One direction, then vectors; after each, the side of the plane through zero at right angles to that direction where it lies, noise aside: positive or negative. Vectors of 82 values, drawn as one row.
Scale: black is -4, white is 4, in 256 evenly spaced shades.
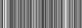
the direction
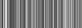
positive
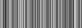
negative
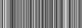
positive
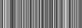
positive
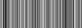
negative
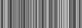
positive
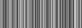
negative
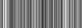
positive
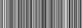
positive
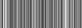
positive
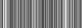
positive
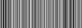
negative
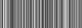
positive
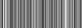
positive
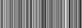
positive
